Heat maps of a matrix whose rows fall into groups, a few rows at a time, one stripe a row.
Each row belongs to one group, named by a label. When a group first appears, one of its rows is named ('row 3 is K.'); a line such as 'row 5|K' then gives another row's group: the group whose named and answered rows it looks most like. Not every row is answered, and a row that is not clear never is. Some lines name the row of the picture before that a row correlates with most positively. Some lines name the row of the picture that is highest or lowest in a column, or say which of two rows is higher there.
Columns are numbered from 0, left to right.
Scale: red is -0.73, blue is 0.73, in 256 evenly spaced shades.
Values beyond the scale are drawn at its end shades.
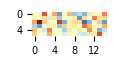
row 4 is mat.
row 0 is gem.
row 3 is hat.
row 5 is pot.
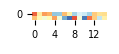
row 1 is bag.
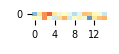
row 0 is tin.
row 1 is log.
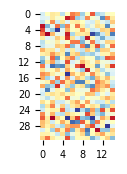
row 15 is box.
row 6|mat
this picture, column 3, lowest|18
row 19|hat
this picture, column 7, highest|24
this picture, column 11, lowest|29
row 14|mat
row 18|pot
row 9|log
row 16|pot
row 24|log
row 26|gem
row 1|mat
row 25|mat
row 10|gem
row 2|gem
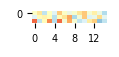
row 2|pot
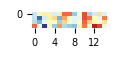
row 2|hat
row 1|hat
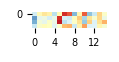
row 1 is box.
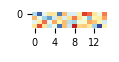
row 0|hat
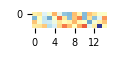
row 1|box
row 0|bag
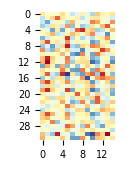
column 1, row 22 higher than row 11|Yes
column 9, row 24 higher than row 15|Yes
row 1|tin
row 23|mat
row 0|bag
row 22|bag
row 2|hat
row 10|bag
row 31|bag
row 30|pot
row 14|bag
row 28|mat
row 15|log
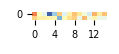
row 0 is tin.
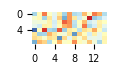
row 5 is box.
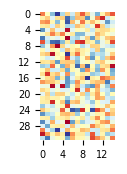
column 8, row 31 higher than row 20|Yes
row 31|hat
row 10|gem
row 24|bag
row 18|gem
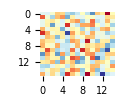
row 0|pot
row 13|hat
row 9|box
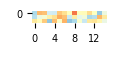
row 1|mat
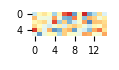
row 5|hat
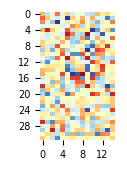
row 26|bag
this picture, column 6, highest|15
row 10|bag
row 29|gem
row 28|gem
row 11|mat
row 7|bag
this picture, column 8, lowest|15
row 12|hat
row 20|hat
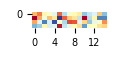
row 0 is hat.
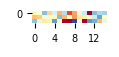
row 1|box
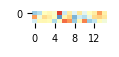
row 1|gem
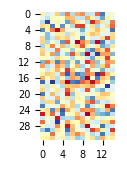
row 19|mat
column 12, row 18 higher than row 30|No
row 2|hat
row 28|mat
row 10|log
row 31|log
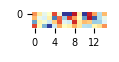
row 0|bag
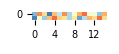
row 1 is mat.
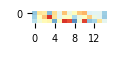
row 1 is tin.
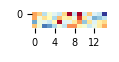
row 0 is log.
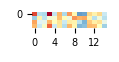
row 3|pot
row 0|pot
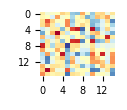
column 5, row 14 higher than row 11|No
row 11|hat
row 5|tin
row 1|pot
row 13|gem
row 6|pot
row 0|bag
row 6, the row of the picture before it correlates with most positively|2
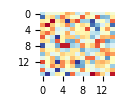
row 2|gem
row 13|tin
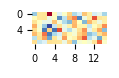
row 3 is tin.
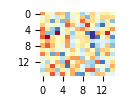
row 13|gem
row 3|mat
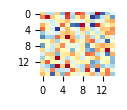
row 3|bag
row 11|tin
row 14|log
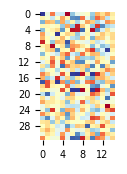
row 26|hat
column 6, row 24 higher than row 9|Yes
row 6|bag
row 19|bag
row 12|tin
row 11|gem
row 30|log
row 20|hat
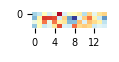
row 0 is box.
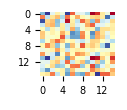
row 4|log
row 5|bag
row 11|hat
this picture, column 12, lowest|15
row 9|tin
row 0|hat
